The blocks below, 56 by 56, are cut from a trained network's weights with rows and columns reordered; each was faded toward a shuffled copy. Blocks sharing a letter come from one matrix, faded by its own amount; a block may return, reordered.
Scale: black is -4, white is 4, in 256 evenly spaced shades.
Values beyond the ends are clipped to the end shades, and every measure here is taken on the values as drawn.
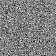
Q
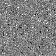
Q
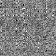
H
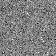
Q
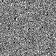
Q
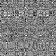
H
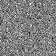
Q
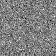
Q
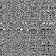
H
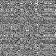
H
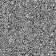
Q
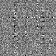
H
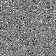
Q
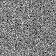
Q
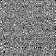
H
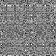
H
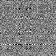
H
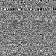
H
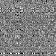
H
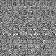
H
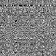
H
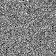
Q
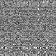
H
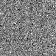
Q
